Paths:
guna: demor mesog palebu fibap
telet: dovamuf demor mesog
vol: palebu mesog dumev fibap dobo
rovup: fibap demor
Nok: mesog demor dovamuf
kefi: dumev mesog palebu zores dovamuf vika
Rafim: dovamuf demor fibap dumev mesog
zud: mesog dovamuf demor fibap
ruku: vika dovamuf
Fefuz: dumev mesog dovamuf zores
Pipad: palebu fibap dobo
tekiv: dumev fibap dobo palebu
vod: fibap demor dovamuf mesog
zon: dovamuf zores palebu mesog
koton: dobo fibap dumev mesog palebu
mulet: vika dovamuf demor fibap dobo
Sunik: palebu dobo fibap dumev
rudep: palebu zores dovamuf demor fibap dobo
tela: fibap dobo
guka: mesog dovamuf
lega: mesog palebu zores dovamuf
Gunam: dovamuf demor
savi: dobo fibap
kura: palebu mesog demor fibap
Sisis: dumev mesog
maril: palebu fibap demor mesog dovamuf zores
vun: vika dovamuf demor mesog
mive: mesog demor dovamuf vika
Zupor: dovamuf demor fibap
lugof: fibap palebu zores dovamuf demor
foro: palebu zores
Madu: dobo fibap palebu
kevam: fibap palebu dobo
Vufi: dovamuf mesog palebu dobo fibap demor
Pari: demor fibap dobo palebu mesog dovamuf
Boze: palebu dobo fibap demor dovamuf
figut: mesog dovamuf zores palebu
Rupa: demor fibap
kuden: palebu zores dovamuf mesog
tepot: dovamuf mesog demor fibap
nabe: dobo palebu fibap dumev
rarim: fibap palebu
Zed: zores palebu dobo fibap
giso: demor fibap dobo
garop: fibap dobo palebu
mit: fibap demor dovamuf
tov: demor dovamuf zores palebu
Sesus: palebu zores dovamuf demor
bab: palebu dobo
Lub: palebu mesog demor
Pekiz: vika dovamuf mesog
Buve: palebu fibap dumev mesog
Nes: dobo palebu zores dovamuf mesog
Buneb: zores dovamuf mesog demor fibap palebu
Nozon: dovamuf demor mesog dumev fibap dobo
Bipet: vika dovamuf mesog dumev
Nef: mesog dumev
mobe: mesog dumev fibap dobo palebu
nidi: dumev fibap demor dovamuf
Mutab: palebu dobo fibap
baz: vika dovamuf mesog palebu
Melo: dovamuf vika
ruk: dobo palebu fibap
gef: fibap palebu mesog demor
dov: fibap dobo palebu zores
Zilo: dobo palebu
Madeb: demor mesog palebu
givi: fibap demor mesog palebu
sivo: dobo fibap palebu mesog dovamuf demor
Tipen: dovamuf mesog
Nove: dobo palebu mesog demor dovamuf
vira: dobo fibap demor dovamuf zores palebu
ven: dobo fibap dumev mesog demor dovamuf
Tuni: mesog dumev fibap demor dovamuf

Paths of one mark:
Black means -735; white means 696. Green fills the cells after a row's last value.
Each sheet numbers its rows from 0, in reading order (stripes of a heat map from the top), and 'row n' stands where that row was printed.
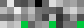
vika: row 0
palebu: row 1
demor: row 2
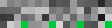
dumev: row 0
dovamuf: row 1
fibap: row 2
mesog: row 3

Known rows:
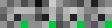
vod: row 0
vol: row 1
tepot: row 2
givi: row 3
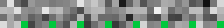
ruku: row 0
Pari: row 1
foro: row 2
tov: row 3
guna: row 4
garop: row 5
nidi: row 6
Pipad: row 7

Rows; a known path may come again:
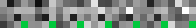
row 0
guna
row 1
vol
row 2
tepot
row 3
Pekiz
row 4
Nove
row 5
givi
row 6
tela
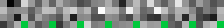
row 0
Lub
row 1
rovup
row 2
telet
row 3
garop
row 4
Boze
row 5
ven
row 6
Buneb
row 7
Sisis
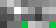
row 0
giso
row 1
tekiv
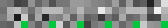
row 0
guka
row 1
vod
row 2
lugof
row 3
Pari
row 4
mit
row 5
Mutab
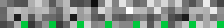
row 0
zud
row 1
tov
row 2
mive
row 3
Pipad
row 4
vira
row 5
Zed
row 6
Fefuz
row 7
ruku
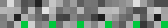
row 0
zon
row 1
kevam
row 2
nidi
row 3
mobe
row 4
foro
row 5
Nok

